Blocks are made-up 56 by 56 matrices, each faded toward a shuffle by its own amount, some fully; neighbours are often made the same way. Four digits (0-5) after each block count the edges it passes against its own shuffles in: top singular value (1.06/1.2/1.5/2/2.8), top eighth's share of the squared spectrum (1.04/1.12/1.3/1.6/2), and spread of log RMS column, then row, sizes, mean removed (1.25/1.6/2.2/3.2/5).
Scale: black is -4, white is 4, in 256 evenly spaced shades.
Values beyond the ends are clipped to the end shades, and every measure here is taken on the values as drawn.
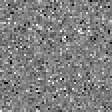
2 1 0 0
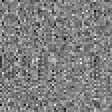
4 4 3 2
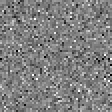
1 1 0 0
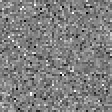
2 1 0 0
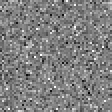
2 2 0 0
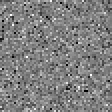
0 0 0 0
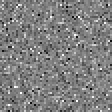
0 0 0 0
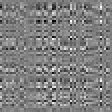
5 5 4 4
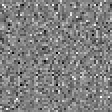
4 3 2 2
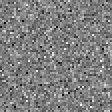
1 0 0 0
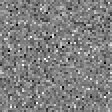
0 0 0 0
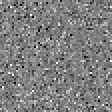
1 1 0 0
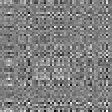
5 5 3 4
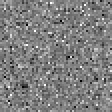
3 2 1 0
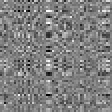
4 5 3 3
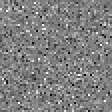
1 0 0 0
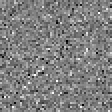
3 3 0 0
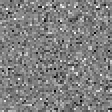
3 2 1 1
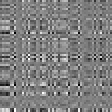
5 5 4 4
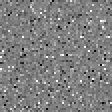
0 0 0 0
